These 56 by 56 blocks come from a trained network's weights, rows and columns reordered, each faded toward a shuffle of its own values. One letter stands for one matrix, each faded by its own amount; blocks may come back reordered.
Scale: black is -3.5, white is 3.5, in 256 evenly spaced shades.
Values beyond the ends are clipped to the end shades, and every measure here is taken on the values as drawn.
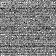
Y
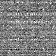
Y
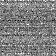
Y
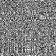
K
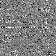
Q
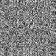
K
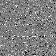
Q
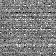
Y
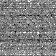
Y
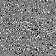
Q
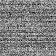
Y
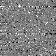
Q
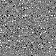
Q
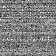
Y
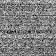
Y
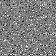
Q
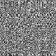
K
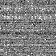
Y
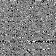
Q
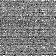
Y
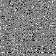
Q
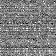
Y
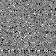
Q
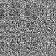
K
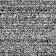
Y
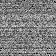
Y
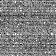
Y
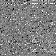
Q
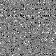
Q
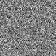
K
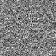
K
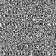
K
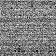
Y
